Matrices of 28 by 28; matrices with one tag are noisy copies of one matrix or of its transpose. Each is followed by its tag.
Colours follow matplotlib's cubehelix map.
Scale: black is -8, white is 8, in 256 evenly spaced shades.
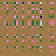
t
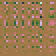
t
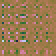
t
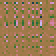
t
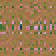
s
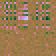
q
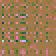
t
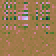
q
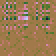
q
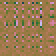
t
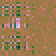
q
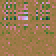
q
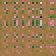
t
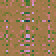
s
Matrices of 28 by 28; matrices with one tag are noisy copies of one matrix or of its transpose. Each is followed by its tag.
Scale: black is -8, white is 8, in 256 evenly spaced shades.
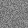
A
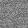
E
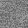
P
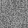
P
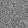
A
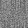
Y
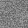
P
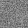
P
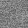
P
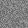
A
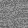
E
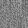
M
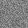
A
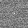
E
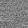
M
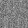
E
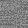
Y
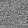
Y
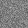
A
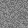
A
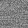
Y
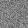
A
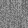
M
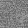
P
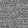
E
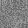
P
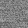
M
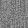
Y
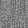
Y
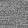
Y
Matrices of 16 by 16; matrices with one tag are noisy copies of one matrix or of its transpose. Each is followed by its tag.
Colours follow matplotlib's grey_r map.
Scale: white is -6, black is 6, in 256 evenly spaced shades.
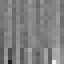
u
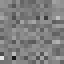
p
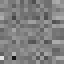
p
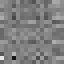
p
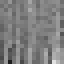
u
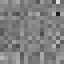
p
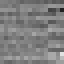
u
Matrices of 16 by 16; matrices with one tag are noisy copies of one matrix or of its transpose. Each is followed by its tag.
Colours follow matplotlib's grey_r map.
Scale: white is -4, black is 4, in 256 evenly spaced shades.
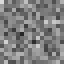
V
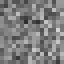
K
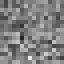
K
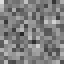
V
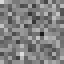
V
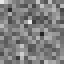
V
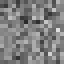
K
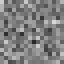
V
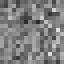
K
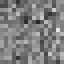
K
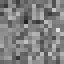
K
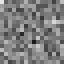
V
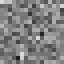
V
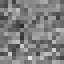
K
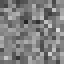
K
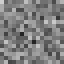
V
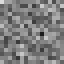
V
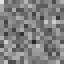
V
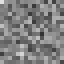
V
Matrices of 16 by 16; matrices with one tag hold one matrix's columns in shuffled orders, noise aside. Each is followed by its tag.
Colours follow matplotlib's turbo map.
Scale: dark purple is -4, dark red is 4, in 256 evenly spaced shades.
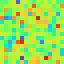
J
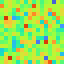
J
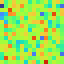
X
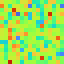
X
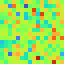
X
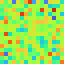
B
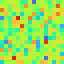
J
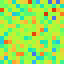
B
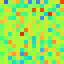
B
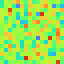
X
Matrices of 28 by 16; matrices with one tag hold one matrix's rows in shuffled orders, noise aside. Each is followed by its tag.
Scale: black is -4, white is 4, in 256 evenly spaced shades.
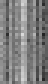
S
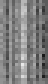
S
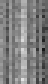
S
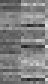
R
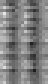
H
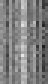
S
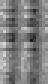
H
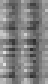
H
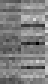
R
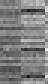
R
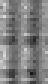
H
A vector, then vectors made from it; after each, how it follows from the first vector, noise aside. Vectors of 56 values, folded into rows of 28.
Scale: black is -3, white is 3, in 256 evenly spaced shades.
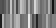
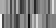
negated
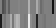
partly zeroed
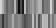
wrapped around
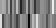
negated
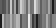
copied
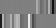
partly zeroed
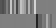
partly zeroed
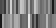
copied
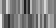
wrapped around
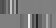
partly zeroed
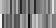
negated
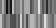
wrapped around
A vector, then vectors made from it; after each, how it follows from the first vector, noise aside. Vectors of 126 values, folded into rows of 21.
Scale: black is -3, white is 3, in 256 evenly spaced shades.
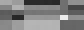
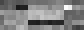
wrapped around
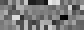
sign-scrambled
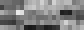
reversed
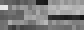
wrapped around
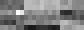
reversed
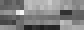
reversed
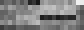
wrapped around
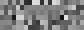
sign-scrambled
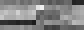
wrapped around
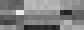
reversed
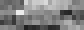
reversed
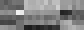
reversed
